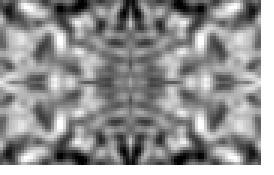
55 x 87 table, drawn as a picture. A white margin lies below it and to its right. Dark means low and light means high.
The histogram is bell-shaped. There is no overall slope. There are no regular stripes. The texture is blotchy. Its left and right halves mirror each other, and so do its top and bottom.
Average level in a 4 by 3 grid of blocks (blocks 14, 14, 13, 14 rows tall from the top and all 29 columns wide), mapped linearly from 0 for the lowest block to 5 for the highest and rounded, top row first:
2 0 2
5 2 5
5 2 5
2 0 2
